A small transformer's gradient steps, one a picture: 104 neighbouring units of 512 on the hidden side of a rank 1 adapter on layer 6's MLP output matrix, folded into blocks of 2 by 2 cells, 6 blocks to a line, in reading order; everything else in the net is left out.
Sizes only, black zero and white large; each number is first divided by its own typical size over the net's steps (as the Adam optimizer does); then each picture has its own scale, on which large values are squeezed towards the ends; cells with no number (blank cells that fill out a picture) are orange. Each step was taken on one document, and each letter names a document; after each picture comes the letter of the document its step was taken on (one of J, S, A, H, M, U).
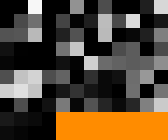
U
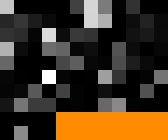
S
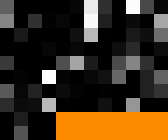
S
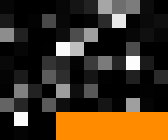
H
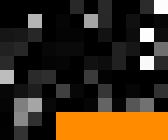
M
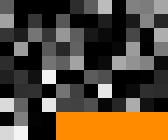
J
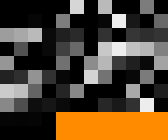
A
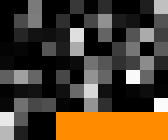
U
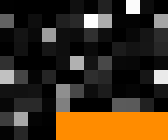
M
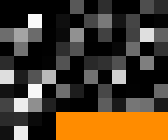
M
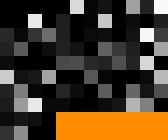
M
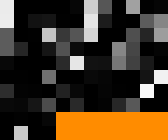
S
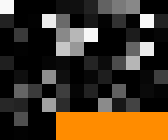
H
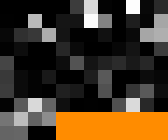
M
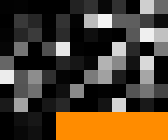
A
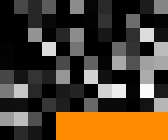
U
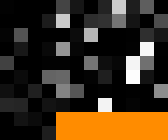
H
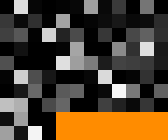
J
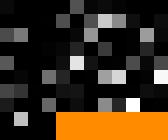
H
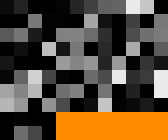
J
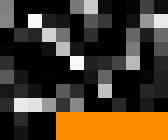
S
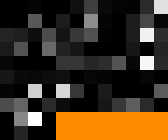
J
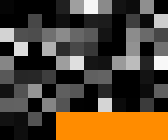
J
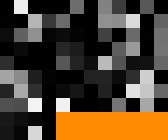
A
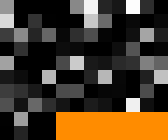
S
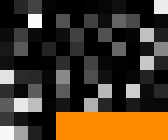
U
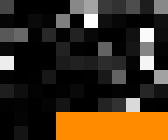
S
